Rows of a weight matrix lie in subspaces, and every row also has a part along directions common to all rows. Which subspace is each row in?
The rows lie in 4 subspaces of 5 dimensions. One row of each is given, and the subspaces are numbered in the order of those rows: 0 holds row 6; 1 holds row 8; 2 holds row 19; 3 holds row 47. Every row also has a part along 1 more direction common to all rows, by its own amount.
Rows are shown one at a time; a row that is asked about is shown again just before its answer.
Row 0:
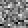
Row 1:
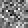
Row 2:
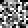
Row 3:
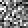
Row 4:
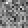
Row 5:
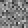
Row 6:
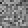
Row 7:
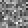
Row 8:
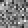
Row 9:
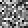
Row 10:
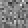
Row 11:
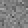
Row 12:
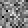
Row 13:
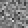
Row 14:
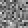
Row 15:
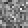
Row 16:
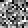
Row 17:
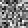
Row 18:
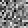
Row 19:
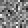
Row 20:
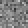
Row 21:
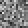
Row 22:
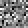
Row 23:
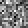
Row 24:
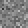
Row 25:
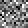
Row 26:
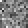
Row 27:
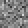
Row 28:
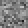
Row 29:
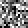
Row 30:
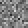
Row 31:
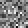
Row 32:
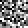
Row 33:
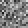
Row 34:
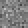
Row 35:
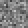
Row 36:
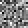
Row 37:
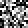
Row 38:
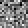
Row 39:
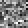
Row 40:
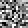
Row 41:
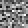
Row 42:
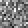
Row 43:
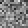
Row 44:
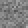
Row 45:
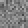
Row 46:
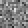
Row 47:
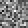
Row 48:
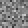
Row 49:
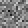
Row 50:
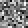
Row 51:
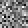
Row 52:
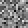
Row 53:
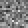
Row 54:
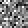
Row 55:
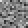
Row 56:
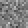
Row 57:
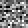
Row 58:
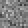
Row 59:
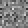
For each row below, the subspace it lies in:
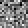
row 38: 0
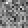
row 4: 1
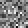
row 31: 2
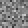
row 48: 3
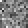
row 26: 1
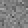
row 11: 0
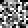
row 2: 2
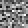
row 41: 3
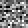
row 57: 3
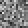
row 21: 1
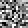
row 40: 3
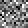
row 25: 0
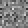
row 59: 0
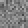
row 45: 1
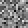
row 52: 2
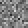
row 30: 2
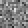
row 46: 0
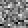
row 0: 3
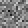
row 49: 2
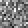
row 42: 0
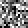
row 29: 2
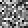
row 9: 1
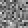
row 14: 1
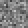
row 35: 3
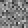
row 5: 1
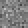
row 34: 2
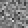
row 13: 3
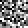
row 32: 1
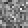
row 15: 1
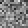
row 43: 0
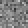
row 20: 0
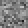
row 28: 3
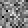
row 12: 2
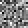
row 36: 3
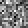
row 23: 1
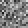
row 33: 0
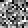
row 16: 1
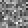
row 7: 3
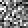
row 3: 0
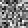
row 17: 2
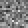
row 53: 3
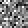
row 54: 1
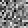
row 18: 0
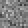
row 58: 2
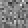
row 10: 0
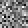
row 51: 3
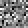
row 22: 0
